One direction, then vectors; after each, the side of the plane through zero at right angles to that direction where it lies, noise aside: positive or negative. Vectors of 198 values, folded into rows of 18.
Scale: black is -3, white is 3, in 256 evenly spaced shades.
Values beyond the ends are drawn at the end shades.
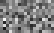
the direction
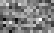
negative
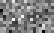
negative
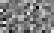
negative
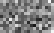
positive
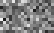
negative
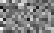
negative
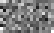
negative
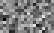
negative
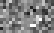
negative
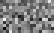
positive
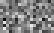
negative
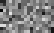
positive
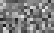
negative
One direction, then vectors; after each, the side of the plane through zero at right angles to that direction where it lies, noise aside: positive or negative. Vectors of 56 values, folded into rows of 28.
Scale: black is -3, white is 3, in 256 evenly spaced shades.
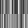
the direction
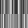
positive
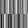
negative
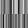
negative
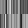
positive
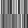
negative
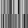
negative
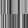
negative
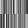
negative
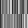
positive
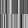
positive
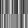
positive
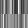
positive
